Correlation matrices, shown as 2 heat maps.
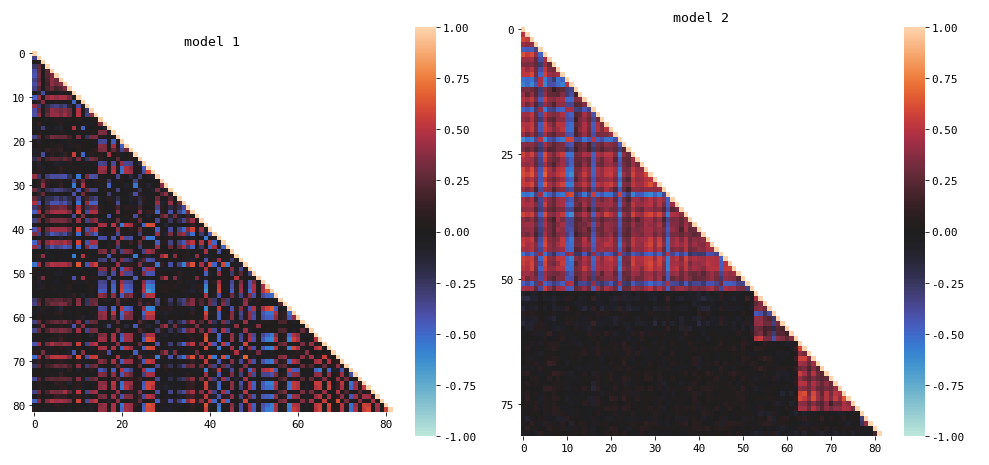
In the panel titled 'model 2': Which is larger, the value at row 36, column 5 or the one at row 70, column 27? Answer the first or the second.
the first
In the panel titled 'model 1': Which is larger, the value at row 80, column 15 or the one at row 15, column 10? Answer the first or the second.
the first
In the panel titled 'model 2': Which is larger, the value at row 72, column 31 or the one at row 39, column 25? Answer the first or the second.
the second
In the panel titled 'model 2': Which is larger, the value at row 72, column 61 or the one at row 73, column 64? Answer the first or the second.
the second
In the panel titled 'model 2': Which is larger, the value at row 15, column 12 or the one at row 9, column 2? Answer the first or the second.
the second
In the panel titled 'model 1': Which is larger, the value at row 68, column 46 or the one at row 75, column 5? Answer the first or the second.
the first
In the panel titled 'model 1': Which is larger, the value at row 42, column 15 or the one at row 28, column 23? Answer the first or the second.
the second
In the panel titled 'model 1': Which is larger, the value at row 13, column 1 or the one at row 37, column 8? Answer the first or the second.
the first
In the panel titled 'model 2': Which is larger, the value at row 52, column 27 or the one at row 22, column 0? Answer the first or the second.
the first
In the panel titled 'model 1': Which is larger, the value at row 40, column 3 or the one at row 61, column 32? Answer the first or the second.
the first
